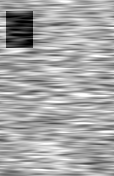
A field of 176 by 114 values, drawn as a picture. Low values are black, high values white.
The ninth with the lowest average is the top left. The halves do not mirror each other. An odd patch, lower than its surroundings, sits in the top left. The values are skewed, with a long tail toward low values.
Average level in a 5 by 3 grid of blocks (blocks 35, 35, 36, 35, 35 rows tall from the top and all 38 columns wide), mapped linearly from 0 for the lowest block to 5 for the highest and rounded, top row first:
044 / 244 / 444 / 444 / 453
